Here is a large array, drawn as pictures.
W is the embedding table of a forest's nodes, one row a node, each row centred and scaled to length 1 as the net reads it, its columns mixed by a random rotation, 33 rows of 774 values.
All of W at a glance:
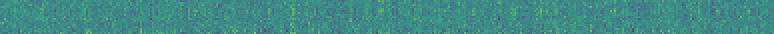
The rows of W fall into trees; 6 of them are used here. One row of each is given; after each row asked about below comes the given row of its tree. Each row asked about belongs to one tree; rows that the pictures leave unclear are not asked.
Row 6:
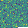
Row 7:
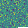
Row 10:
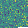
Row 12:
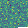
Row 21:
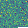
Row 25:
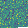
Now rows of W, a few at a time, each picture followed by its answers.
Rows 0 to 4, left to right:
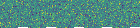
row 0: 25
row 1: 10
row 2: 10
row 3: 21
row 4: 12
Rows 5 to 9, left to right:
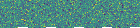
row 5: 21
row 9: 12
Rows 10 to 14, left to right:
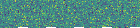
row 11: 10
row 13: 10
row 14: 12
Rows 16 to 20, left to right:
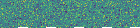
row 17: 7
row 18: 12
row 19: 12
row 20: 7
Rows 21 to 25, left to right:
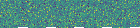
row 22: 6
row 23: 10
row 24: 6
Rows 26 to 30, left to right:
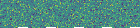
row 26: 6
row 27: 10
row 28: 25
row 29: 7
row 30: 7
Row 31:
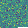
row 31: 7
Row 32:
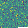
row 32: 25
